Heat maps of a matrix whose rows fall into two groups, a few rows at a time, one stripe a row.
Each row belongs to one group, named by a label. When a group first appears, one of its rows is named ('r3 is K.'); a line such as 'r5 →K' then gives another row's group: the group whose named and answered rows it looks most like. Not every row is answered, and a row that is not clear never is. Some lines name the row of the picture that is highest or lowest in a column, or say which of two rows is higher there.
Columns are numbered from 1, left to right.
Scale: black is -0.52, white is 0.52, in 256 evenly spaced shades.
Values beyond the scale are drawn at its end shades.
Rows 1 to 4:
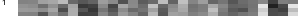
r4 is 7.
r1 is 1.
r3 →7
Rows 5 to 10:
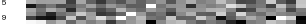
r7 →7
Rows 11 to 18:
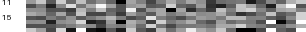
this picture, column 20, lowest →12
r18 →7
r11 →7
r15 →1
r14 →7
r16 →7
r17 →1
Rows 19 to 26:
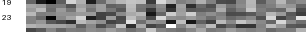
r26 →1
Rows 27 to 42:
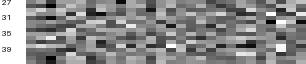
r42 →7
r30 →7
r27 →7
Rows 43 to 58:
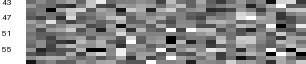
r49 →7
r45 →7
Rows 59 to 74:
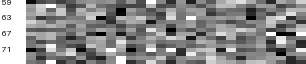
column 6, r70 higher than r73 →No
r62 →7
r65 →7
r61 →7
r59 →1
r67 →7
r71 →1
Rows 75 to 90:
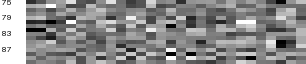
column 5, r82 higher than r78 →Yes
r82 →1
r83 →7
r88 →1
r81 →1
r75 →1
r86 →7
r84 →7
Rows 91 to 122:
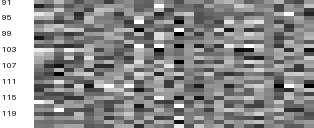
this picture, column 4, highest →103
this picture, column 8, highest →112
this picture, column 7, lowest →107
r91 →7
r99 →1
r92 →1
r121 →1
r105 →7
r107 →7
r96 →1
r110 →1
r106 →1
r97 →7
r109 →7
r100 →1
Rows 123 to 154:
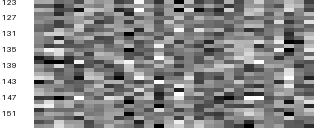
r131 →7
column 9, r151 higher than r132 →Yes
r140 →7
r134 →1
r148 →7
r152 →1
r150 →1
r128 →7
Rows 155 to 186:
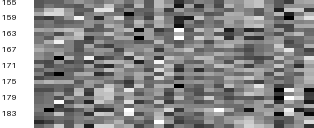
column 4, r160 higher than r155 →No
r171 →7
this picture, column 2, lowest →182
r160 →1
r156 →1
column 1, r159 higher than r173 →No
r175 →7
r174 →1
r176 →1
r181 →7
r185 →1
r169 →7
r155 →1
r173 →7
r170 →1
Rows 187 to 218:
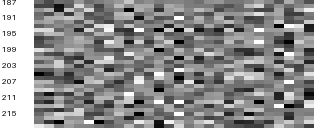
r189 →7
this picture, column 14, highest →217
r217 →7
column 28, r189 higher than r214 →Yes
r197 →1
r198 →1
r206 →1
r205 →1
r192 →7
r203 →7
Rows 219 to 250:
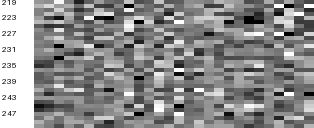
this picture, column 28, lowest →242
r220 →7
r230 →7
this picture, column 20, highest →245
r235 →1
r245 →1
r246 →1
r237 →1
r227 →7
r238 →1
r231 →1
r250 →7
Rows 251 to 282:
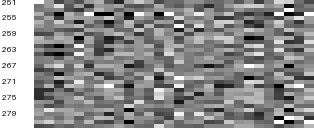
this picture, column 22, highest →267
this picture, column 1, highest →251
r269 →7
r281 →7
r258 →1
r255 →7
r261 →7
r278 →7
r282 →1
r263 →7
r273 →1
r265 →7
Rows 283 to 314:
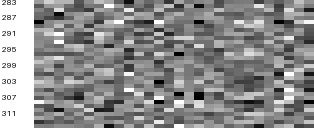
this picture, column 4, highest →303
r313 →1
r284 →1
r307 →1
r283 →7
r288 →1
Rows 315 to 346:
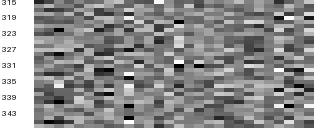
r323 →1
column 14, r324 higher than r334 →No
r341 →7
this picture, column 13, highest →315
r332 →7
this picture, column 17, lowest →331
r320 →1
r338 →7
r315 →1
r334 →7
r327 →7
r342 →1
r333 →7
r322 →7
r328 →7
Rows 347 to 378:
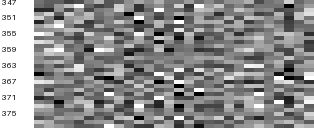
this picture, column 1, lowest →365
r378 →1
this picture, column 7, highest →359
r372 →7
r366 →7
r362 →7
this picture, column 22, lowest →367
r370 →1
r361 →7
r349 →1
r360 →7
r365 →1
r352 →1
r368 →1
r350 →7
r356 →1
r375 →7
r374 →1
